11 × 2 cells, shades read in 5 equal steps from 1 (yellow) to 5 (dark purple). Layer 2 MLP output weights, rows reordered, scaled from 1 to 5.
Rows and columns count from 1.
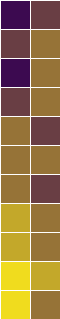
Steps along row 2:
down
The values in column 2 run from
2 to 4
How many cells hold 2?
3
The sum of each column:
33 35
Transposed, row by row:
5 4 5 4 3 3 3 2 2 1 1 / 4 3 3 3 4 3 4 3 3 2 3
